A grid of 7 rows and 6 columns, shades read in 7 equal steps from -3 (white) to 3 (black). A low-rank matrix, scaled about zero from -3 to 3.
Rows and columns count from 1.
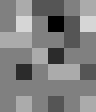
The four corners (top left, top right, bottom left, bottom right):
0 -1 0 -1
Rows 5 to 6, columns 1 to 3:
0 2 0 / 0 0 0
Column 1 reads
0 0 -1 0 0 0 0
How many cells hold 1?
6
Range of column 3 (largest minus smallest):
2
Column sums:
-1 -3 0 6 1 -3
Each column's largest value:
0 2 1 3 1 1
